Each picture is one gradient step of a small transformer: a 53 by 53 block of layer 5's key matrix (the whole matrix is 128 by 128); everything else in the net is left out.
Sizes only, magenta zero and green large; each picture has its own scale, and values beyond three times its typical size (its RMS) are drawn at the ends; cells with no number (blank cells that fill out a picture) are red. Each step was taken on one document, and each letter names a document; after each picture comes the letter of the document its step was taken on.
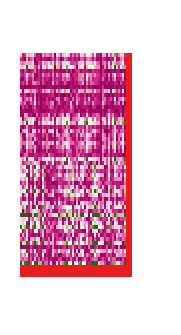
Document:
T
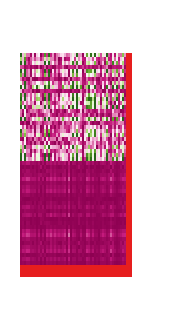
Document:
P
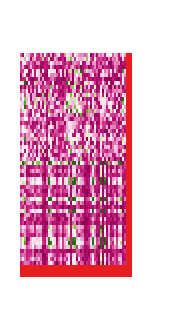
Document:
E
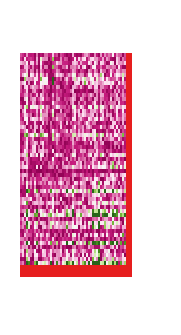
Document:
T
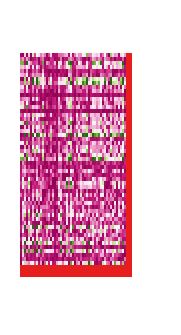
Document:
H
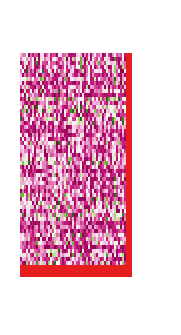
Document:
T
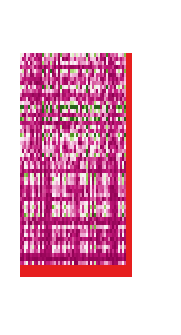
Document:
P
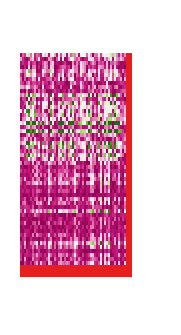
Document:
E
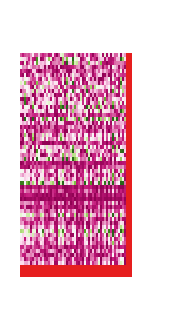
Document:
P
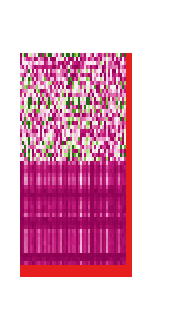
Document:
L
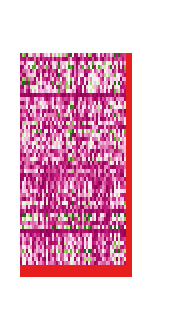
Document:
H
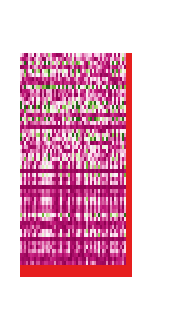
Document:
P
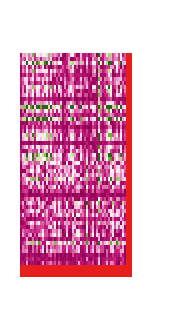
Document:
P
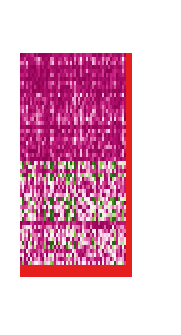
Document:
E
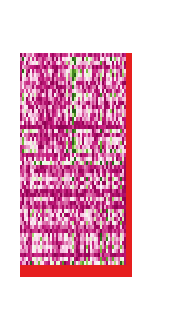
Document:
E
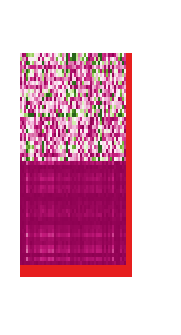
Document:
L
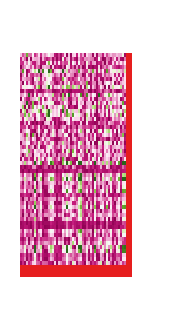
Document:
L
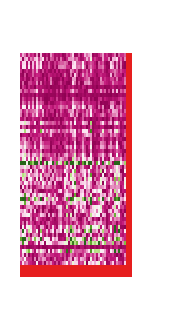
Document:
H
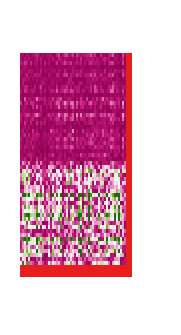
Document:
H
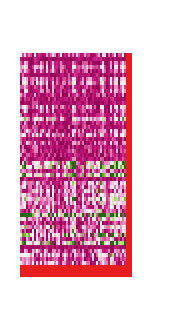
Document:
T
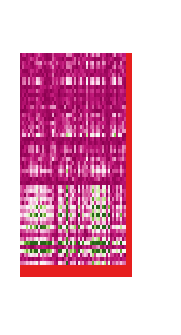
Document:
H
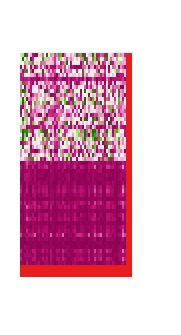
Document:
L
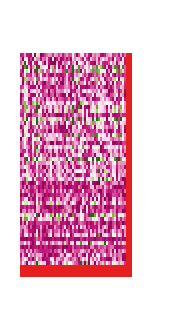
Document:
T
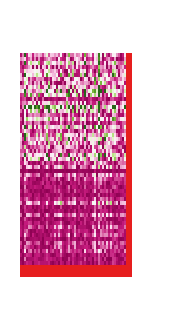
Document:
L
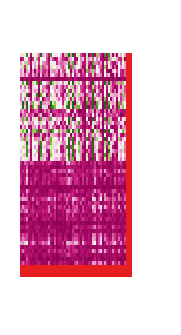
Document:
E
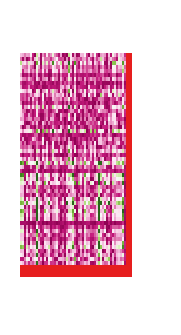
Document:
L
